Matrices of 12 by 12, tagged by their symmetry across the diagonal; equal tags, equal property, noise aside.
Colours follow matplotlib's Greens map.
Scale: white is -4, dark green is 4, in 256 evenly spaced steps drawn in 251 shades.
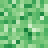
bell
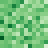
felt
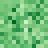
felt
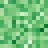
bell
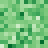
felt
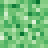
bell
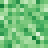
bell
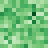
felt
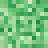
bell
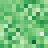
bell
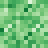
bell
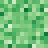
bell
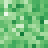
felt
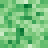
felt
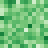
bell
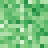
felt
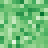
bell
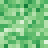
felt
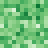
felt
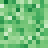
bell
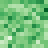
felt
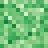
bell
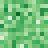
felt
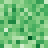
felt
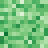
felt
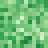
felt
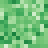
bell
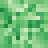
bell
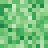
felt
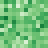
bell
